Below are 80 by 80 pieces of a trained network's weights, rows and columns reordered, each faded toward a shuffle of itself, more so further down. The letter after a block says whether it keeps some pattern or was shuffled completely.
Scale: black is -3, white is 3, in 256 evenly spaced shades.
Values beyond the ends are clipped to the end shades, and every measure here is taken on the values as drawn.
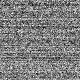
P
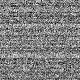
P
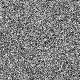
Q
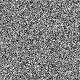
Q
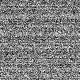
P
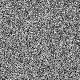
Q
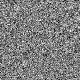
P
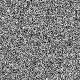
Q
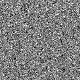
P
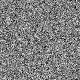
Q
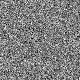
Q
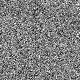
Q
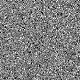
P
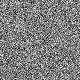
Q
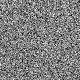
Q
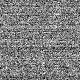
P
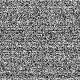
P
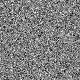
Q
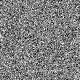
Q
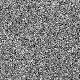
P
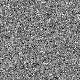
P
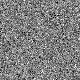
Q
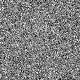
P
